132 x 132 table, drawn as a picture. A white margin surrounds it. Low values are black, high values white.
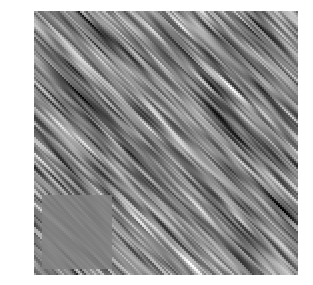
Odd patch: calmer, in the bottom left. Slope: none. Average level on the scale: 50%. Grain: diagonal, down to the right.
